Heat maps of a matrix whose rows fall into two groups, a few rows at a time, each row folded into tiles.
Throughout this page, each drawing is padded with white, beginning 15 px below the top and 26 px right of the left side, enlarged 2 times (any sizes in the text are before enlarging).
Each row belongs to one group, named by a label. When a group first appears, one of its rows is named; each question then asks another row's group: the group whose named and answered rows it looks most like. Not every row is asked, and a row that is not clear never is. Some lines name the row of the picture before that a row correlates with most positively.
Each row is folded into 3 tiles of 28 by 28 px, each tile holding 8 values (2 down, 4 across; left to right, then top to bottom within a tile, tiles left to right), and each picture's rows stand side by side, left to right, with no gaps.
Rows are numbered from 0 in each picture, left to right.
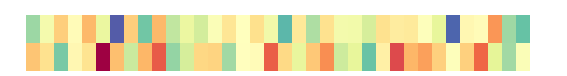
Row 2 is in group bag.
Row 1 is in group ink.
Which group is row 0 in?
ink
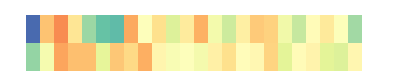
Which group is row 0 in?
bag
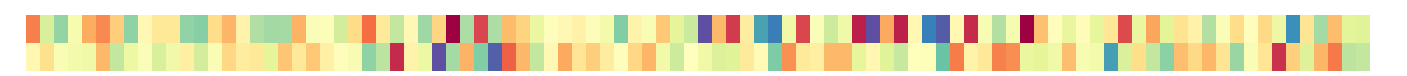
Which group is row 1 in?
bag
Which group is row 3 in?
bag
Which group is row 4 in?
bag
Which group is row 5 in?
bag
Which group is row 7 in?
ink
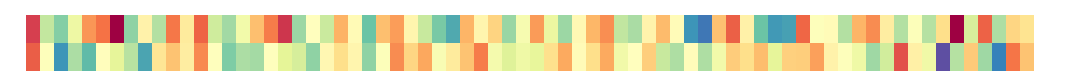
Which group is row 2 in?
bag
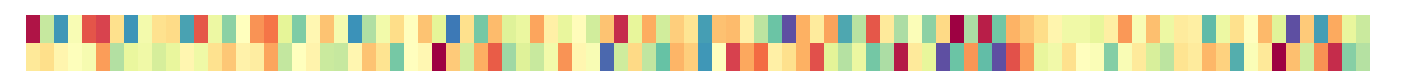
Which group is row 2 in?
ink
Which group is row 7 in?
ink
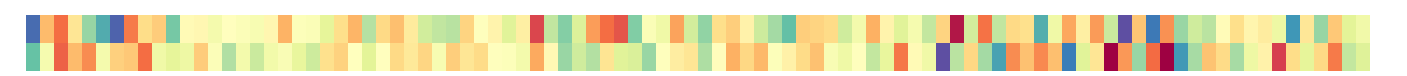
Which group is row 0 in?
bag
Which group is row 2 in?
bag
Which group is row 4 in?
bag
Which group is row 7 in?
ink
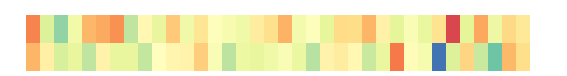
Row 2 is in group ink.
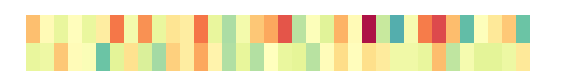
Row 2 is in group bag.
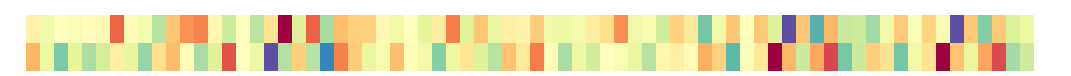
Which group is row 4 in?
ink
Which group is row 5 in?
ink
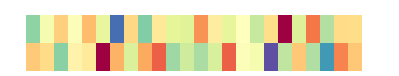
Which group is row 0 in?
ink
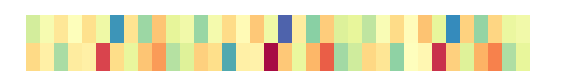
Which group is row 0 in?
ink
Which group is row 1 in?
ink
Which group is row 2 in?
ink
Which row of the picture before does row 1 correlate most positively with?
0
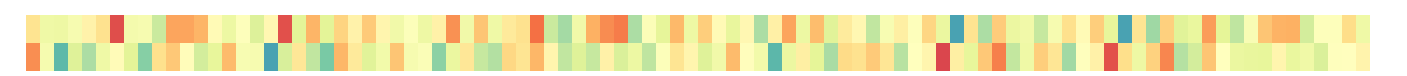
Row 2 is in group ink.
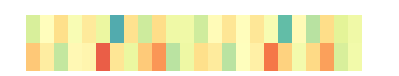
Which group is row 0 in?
ink
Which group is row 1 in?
ink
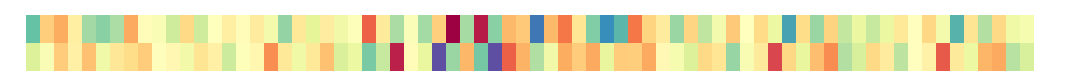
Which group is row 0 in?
bag
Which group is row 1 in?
ink
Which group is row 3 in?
bag
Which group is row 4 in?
ink
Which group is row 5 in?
ink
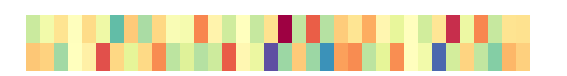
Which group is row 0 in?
ink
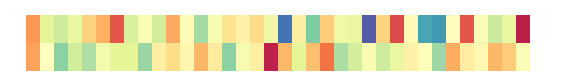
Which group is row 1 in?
ink
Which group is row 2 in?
bag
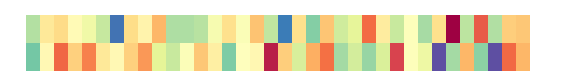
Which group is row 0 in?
bag
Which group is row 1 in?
ink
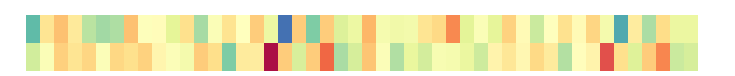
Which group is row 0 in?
bag
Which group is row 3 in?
ink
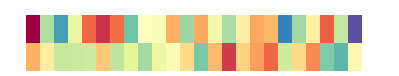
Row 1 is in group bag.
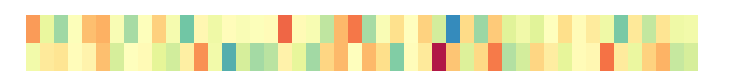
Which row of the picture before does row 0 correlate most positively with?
1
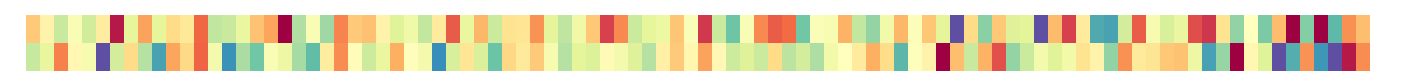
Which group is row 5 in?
ink
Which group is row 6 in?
bag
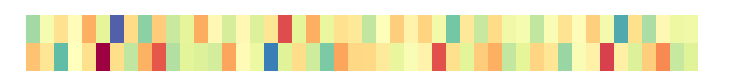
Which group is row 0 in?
ink
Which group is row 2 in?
ink
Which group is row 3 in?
ink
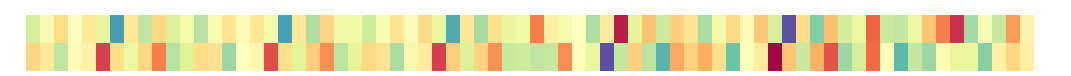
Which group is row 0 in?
ink
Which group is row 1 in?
ink
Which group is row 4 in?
ink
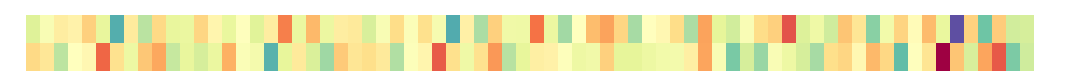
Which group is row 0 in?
ink
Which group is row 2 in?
ink
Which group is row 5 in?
ink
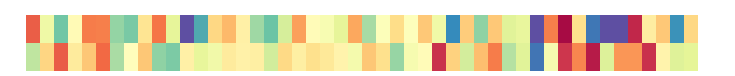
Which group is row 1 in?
bag
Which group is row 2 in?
ink
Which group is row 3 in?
bag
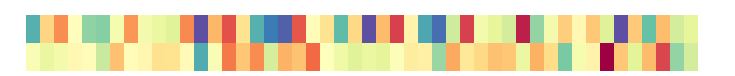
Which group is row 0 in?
bag
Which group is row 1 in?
bag
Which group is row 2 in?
bag
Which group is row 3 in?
ink
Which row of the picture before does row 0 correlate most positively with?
1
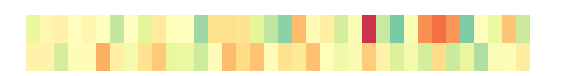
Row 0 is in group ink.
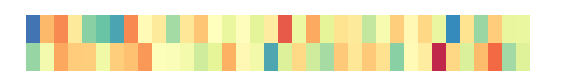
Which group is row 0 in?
bag
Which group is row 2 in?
ink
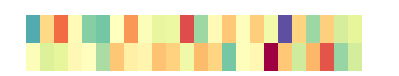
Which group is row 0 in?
bag
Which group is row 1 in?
ink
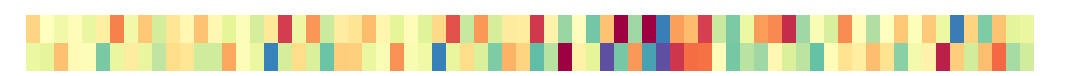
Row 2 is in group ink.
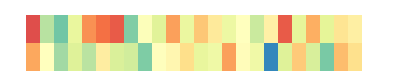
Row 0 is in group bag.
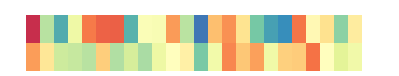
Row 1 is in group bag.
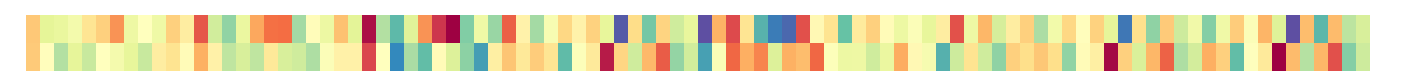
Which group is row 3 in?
ink
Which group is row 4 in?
bag
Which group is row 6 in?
ink
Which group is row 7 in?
ink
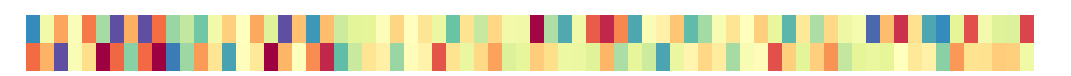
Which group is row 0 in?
ink
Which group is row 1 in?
ink
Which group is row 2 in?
ink
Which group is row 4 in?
ink
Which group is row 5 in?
bag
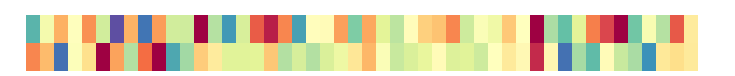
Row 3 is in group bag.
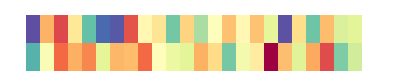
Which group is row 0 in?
bag
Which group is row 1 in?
ink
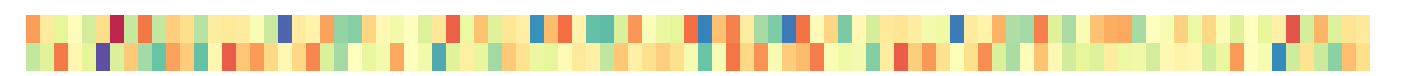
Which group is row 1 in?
bag
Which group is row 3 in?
bag
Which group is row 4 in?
bag
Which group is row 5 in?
bag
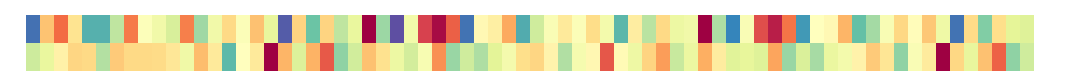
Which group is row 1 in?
ink
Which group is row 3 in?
ink
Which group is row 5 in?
ink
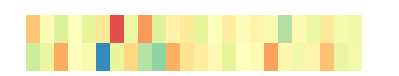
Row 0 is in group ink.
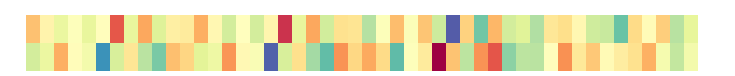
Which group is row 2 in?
ink
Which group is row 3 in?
bag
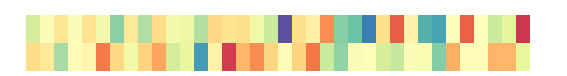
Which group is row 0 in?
ink
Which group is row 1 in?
bag
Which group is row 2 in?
bag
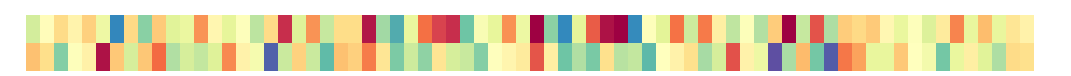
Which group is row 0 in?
ink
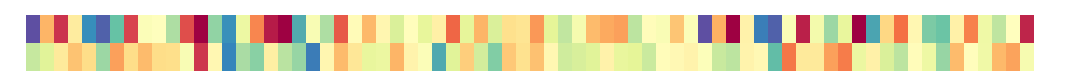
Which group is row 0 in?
bag
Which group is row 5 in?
bag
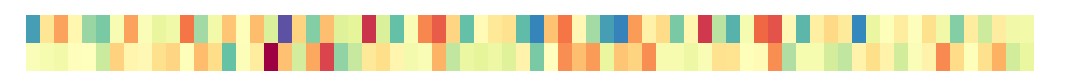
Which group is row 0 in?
bag
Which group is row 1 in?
ink
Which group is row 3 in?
bag
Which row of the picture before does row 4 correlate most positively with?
3
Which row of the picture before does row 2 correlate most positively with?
3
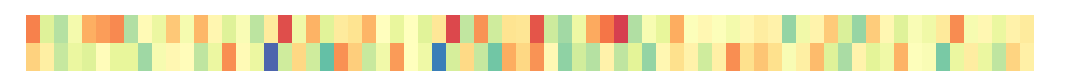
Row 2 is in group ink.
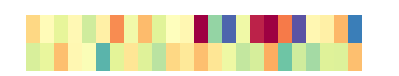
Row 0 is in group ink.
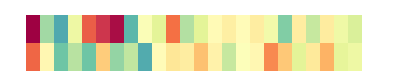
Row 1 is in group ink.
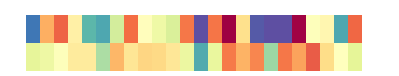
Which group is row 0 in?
bag
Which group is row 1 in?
bag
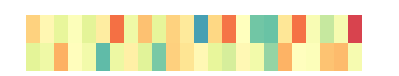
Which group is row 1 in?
bag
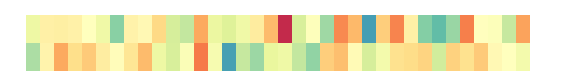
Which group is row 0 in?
bag
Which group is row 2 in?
bag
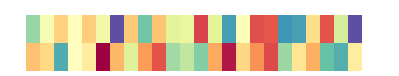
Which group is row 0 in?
ink
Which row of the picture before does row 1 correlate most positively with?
0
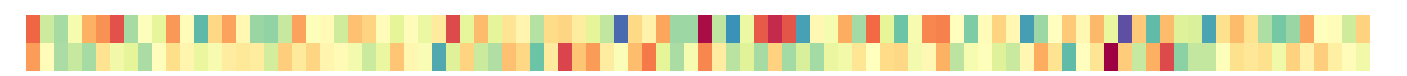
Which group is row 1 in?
bag
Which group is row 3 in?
bag
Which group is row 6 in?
ink
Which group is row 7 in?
bag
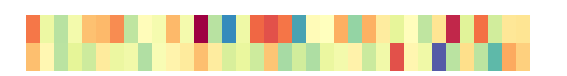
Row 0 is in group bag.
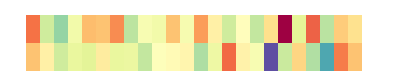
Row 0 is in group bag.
